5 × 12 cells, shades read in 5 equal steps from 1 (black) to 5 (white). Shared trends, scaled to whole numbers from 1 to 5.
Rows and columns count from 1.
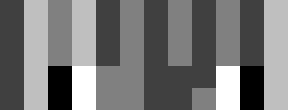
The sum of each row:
34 34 34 34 35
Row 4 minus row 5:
0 0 0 0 0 0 0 0 -1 0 0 0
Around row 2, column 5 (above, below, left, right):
2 2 4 3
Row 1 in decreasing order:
4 4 4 3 3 3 3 2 2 2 2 2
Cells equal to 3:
17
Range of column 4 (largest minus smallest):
1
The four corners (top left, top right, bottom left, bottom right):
2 4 2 4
